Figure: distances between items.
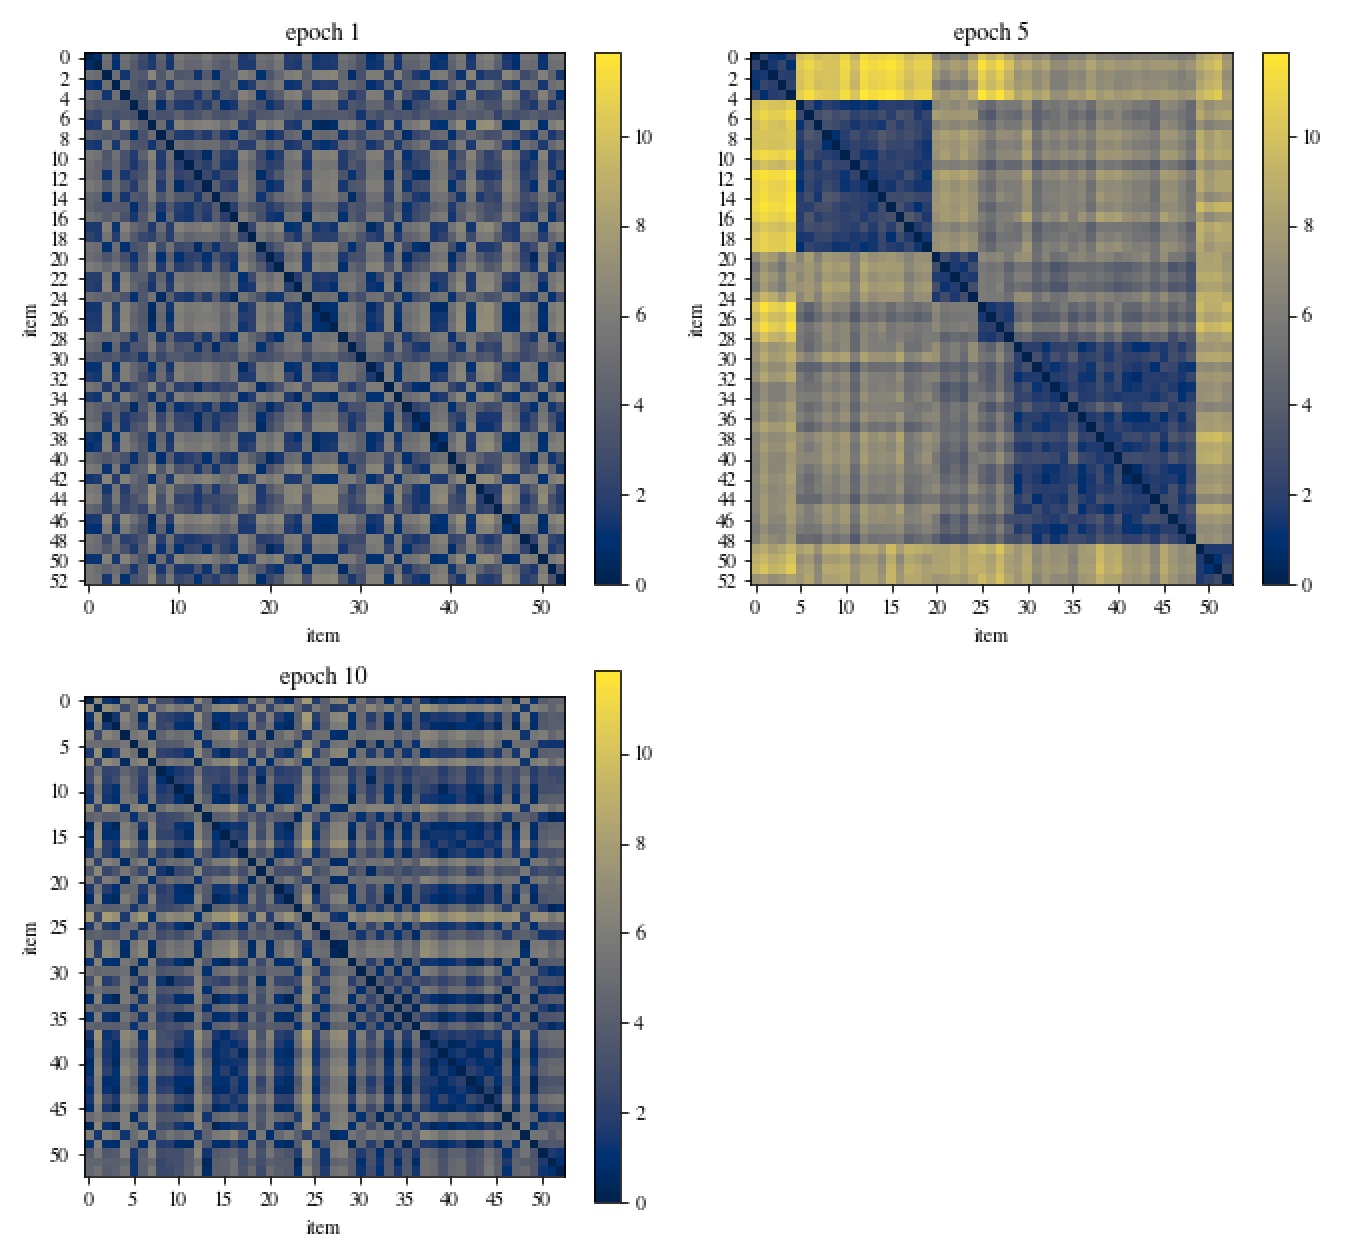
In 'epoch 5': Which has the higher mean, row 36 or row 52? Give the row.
52
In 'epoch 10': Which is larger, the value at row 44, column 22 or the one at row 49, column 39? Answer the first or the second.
the first
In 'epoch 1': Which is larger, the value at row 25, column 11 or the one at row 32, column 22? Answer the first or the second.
the first
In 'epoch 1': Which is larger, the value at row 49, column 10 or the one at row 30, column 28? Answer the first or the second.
the second
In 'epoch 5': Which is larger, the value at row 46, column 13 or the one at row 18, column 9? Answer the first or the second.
the first
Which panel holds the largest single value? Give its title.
epoch 5
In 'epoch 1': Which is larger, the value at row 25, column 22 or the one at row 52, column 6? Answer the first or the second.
the second
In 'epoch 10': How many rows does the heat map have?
53
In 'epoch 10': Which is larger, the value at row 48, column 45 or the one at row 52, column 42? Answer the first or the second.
the first
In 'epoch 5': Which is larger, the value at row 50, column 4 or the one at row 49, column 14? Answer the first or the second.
the first
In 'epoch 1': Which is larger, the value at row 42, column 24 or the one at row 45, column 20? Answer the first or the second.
the first
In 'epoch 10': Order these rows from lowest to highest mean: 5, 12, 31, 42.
42, 31, 5, 12
